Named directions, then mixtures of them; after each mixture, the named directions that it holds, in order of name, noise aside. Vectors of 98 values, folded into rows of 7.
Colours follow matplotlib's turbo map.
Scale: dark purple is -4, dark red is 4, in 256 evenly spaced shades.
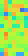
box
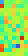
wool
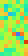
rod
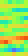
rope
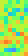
rod, rope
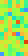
box, rod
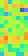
box, rope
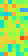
box, rope, wool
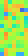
box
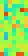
box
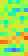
rod, rope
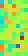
box, wool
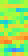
rope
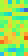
box, rod, rope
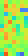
box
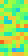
box, rope, wool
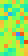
rod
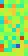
wool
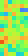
box, rope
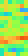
box, rope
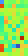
wool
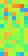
box
